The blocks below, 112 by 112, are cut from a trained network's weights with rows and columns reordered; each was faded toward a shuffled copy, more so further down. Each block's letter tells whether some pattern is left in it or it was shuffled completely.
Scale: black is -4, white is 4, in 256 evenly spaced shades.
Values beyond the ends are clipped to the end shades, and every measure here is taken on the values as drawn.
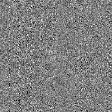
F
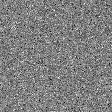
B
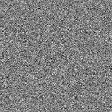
F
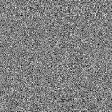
F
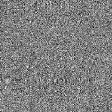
F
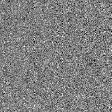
F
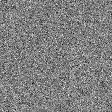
B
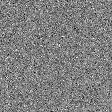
B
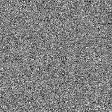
F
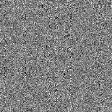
F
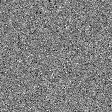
B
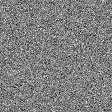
B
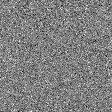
B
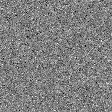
B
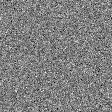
B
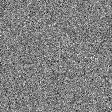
B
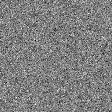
B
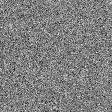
B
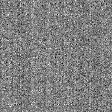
F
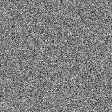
F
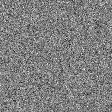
B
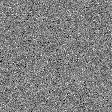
B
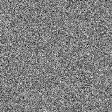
F
